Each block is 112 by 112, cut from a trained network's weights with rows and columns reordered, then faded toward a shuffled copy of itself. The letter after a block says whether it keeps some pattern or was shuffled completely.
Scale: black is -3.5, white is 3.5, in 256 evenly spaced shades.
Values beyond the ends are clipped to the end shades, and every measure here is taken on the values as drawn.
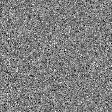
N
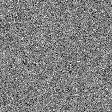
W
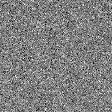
N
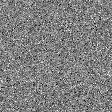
W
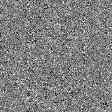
N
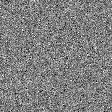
W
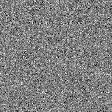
N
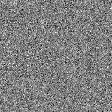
N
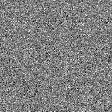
N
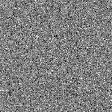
N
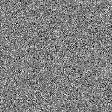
N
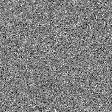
N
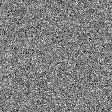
W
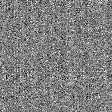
N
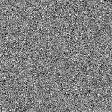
N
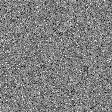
W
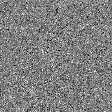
N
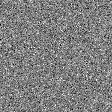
W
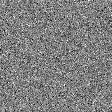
W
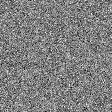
W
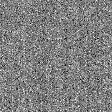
N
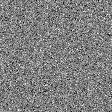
W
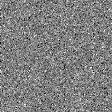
N
